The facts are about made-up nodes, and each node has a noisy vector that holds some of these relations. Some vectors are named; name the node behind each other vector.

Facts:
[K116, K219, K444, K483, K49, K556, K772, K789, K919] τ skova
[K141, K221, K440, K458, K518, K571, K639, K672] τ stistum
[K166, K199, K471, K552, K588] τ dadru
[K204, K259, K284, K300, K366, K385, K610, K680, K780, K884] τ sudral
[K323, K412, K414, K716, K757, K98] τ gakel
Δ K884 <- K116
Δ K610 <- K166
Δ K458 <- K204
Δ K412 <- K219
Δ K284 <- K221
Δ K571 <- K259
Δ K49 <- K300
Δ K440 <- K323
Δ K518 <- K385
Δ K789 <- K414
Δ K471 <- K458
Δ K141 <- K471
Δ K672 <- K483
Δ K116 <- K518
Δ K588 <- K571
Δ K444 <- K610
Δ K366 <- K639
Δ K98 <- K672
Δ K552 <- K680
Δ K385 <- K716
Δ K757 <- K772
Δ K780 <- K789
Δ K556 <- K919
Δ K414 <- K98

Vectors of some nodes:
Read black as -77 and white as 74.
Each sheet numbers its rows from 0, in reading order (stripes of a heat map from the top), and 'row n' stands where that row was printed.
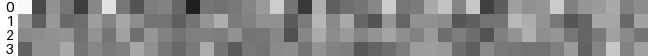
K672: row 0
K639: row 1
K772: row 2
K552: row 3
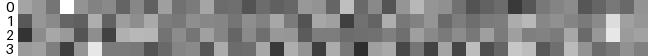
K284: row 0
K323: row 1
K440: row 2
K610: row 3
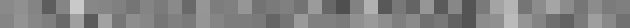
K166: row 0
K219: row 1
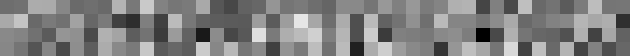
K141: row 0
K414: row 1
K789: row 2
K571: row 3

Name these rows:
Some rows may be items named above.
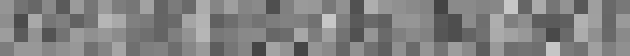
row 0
K259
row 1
K366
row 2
K639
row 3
K444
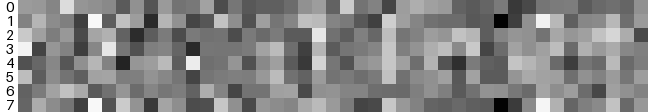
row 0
K284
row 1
K385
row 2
K98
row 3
K672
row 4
K458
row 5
K483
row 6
K884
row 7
K385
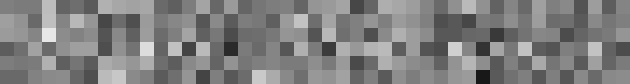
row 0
K588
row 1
K221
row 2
K284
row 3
K471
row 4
K588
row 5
K780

